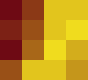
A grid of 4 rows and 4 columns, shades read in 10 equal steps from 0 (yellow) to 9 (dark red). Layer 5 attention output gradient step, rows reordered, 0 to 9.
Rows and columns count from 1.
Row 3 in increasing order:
0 2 5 9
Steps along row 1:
down down same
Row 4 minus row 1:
-3 -6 0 2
